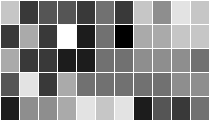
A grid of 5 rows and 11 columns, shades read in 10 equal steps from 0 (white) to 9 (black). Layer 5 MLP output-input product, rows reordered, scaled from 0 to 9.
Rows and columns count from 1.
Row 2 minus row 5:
-1 -1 3 -3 7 3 8 -5 -3 -5 -3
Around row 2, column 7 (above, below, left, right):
7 5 5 3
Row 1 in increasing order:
1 2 2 2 4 5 6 6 7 7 7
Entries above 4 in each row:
6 5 7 7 5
